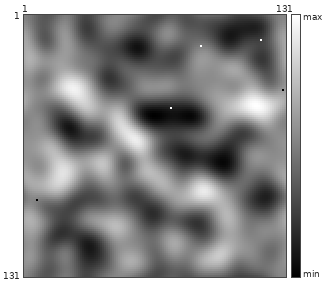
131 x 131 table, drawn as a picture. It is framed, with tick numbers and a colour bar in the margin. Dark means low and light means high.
Five lone cells stand out: three far higher and two far lower than their neighbours. The field is smooth, with broad soft blobs. Neither half mirrors the other. No overall slope runs across the table.
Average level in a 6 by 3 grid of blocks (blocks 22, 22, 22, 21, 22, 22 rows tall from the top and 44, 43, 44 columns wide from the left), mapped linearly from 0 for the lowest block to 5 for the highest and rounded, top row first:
2 0 0 | 4 1 4 | 2 1 3 | 5 3 1 | 2 2 3 | 1 3 3
